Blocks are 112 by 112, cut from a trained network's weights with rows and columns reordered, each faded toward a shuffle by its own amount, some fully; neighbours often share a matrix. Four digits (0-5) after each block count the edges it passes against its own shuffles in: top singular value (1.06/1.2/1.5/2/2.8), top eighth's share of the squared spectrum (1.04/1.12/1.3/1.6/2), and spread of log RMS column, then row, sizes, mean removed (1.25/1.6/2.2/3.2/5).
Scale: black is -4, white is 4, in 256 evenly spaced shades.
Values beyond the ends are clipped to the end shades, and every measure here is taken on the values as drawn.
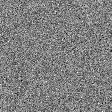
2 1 0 0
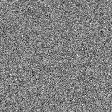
2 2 0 0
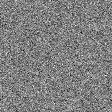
1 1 0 1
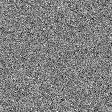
0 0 0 0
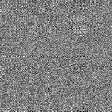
4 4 1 2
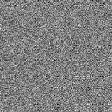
4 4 1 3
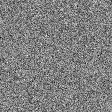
0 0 0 0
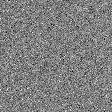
0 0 0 0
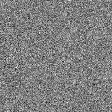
3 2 0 1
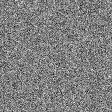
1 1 0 0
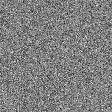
2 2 0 0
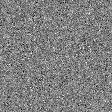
1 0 0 0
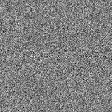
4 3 1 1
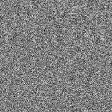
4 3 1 1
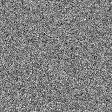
0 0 0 0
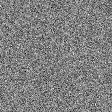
0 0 0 0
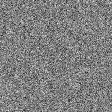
2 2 0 0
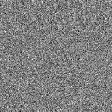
3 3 1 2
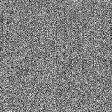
3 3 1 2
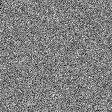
1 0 0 0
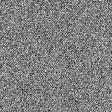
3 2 0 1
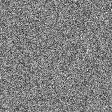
1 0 0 0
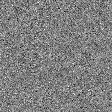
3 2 0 1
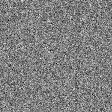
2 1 0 0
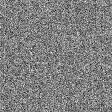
1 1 0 0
